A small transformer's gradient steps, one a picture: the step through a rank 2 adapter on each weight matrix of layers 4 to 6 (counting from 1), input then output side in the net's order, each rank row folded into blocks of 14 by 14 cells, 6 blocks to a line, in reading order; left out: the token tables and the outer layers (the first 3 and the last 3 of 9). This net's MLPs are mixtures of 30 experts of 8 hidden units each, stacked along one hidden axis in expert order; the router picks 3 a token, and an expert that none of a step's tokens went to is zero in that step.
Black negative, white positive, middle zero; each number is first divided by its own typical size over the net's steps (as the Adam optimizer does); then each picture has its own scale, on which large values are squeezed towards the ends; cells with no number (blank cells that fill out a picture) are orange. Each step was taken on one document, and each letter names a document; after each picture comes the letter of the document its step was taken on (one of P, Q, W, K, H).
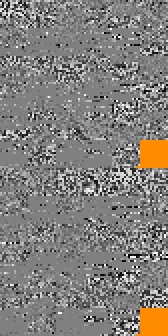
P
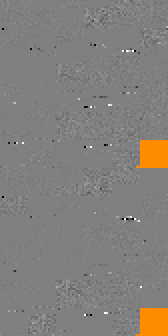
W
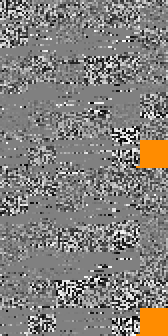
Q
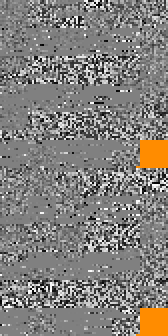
Q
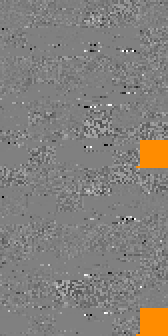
P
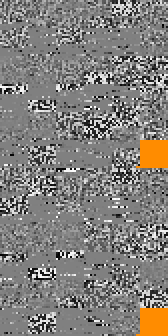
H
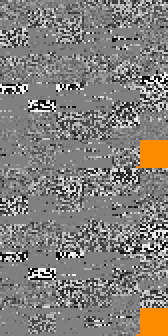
H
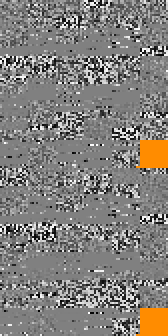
Q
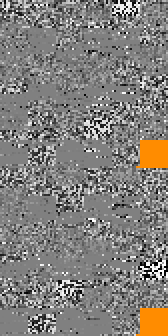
P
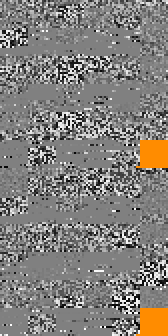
Q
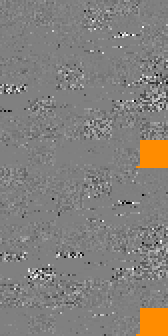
P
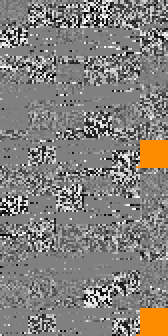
Q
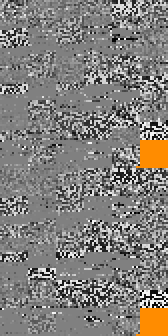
H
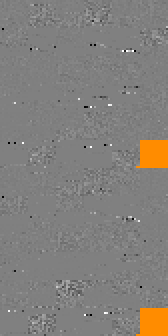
W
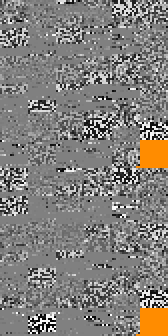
H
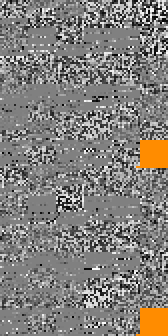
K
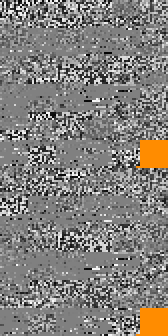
K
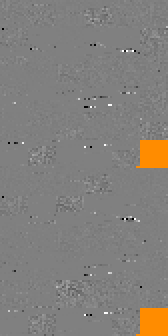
W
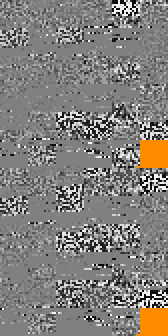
H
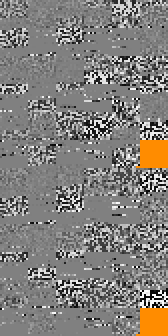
H
